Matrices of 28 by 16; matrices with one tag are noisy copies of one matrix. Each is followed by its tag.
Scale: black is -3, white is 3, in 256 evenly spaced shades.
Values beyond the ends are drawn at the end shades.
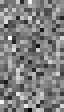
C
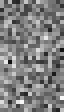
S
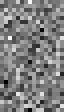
C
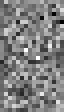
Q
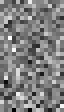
C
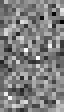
Q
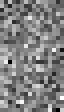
S
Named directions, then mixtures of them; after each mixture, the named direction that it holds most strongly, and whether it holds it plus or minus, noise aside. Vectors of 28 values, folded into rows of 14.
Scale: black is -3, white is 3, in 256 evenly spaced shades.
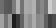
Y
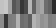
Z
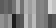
Y, plus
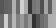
Z, minus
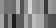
Y, plus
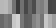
Y, minus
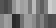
Y, plus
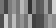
Z, minus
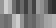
Y, minus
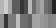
Z, plus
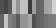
Z, minus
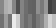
Y, minus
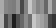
Y, plus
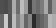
Z, minus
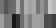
Y, plus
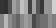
Z, minus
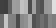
Z, minus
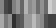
Y, plus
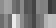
Y, minus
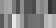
Y, minus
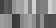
Y, plus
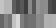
Y, minus
